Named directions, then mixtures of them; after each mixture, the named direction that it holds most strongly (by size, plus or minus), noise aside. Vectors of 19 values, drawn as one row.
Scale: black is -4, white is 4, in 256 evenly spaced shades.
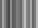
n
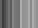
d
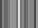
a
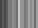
a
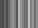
a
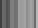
d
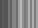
d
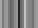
a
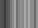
d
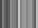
a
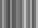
n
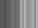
d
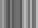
n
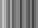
d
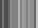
a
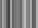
n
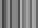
d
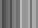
d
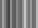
n
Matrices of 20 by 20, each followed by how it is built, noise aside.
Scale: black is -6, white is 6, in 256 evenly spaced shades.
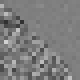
lower triangular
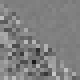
lower triangular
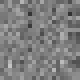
low rank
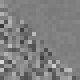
lower triangular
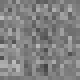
low rank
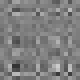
low rank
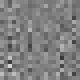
low rank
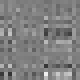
low rank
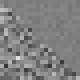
lower triangular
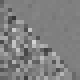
lower triangular
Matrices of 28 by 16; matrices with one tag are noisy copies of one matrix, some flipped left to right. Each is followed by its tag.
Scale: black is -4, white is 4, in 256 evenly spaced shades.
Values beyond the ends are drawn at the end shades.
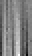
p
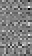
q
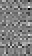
q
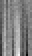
p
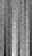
p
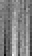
p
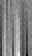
p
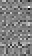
q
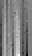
p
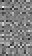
q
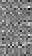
q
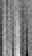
p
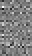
q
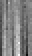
p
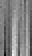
p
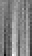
p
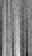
p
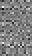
q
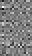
q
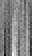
p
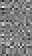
q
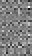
q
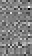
q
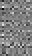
q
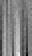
p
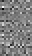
q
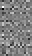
q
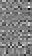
q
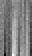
p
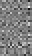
q
